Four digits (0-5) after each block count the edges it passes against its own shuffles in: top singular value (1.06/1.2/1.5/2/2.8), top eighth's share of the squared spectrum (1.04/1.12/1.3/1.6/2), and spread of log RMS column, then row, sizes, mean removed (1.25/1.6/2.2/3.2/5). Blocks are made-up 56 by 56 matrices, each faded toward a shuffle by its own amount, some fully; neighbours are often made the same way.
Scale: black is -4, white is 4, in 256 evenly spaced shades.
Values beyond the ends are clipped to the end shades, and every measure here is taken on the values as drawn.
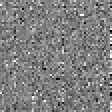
2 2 2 0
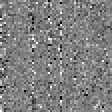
2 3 3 0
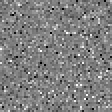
0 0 0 0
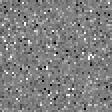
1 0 0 0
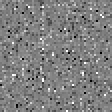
1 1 1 0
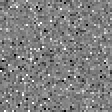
0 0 0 0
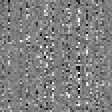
2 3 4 0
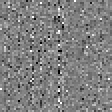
2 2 2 0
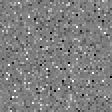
0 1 0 0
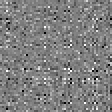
4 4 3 2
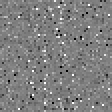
2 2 0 1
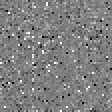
2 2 0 0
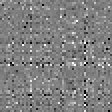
4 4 2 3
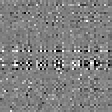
4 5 2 3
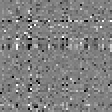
4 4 2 2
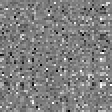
3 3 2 1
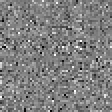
3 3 0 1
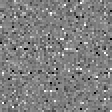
2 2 0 1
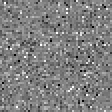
2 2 0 1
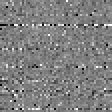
4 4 1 3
